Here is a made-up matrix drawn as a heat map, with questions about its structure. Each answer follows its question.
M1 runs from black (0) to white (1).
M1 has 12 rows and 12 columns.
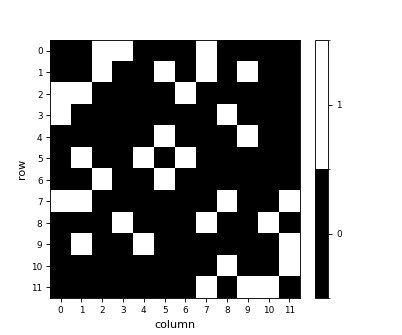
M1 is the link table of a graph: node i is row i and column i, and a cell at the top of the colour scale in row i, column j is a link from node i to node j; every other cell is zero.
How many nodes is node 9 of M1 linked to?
3
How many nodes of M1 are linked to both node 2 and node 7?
2
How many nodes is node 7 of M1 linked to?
4
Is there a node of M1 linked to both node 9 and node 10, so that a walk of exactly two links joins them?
yes
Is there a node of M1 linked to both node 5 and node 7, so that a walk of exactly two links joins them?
yes
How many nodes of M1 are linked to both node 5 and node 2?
2
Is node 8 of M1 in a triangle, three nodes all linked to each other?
no
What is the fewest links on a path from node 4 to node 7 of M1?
3
